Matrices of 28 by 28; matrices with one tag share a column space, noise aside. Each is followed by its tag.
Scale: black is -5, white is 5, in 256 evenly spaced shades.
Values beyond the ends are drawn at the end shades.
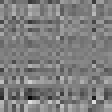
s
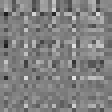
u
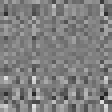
s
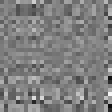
s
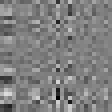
s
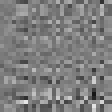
s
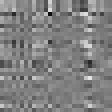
u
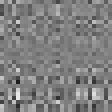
s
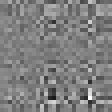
s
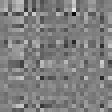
u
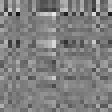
u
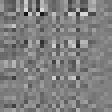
u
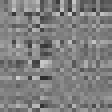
u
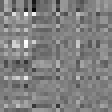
u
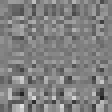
s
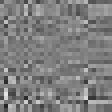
s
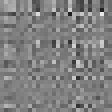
u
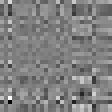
s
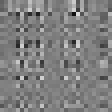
u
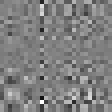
s
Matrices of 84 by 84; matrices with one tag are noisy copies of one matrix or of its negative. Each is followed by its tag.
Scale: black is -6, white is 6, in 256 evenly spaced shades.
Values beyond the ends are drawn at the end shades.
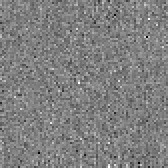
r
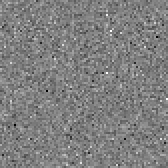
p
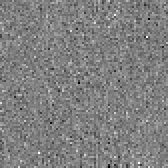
r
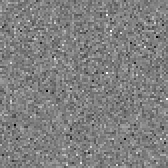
p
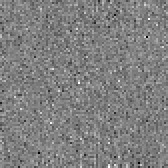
r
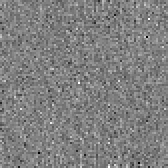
r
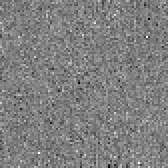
r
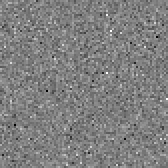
p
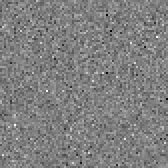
p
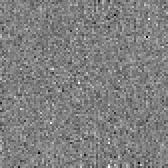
r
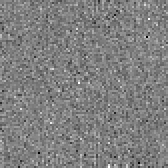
r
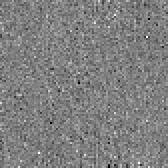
r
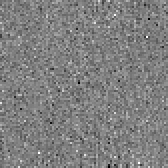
r
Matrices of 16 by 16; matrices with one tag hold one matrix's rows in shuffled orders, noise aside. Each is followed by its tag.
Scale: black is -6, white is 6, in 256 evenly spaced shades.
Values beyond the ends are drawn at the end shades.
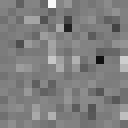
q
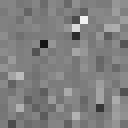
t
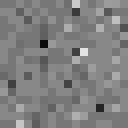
t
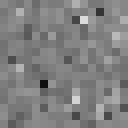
t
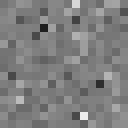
t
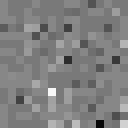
q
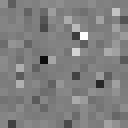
t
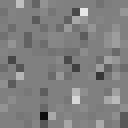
t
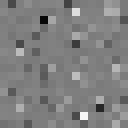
t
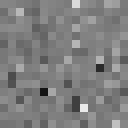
t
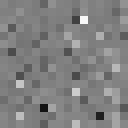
t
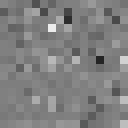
q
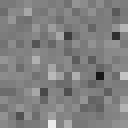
q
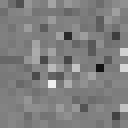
q
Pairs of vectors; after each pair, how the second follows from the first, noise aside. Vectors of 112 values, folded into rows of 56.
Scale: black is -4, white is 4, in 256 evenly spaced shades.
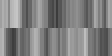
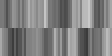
wrapped around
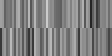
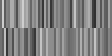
shuffled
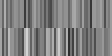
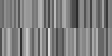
shuffled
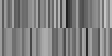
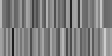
shuffled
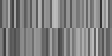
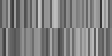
copied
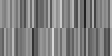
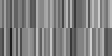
wrapped around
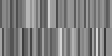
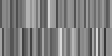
copied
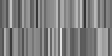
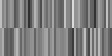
shuffled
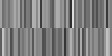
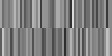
copied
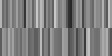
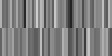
copied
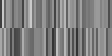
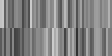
sign-scrambled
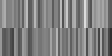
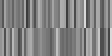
sign-scrambled
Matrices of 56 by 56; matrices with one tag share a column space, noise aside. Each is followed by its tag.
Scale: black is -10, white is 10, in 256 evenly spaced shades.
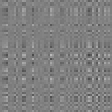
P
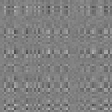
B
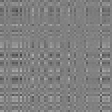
P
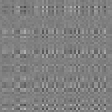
B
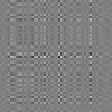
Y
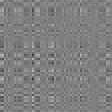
P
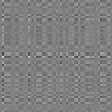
Y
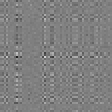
Y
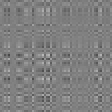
P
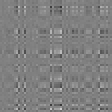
B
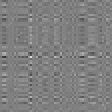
Y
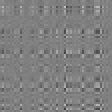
B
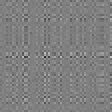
Y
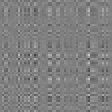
P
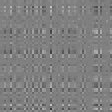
B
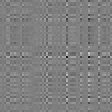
Y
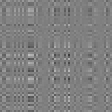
P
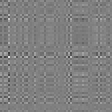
Y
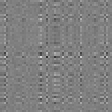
Y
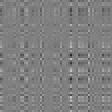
P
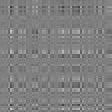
B
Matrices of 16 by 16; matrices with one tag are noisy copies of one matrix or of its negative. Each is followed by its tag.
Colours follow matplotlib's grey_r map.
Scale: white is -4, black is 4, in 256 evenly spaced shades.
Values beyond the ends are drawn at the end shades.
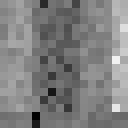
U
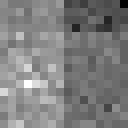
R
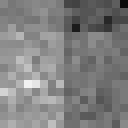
R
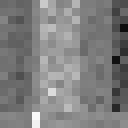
U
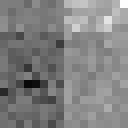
R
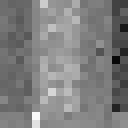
U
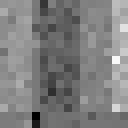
U
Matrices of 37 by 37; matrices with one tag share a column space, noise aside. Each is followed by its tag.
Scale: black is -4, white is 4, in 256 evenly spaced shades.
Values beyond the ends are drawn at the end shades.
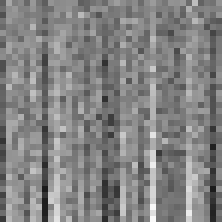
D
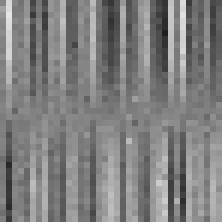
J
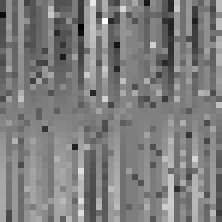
J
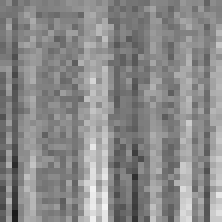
D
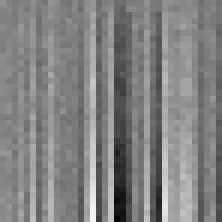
D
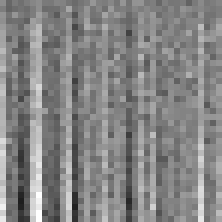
D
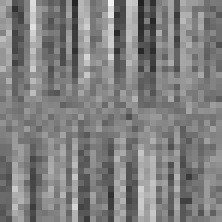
J
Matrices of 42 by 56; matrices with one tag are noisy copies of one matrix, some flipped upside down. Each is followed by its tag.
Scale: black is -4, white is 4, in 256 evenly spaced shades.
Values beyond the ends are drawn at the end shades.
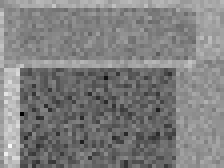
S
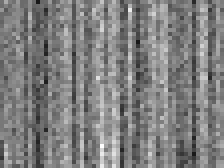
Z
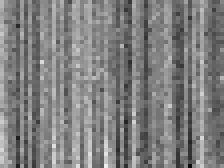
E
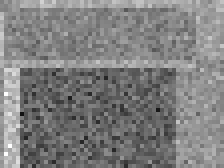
S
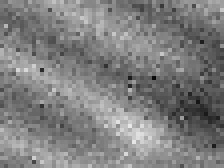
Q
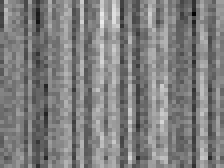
Z
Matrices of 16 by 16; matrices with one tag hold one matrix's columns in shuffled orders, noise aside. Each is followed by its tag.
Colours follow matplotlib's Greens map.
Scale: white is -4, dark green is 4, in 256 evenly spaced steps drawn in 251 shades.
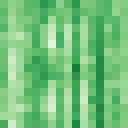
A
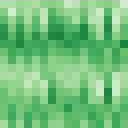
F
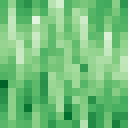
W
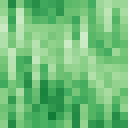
W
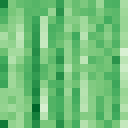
A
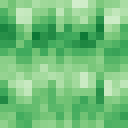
F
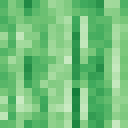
A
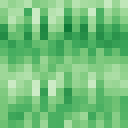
F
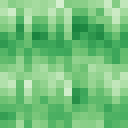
F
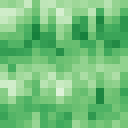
F
